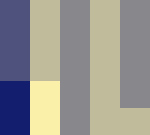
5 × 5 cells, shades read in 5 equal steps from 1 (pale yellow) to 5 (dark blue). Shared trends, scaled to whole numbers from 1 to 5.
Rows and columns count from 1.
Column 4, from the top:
2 2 2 2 2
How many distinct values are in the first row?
3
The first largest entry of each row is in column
1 1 1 1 1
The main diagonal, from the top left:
4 2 3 2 2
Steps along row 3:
down up down up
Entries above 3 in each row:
1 1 1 1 1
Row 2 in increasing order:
2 2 3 3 4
